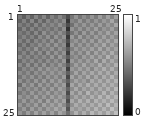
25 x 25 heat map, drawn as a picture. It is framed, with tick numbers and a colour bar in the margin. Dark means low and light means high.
The bottom right is the ninth with the highest average. Column 13 differs from the columns beside it. Values rise toward the bottom right.
